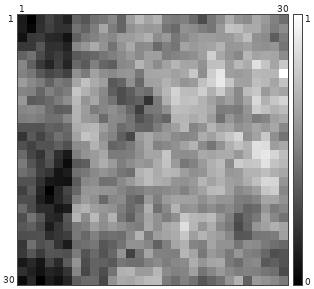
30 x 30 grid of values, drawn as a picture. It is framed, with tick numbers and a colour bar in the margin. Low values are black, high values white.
Seam: vertical, 20% of the way across, the right part higher. Grain: blotchy. Ninth with the lowest average: bottom left.
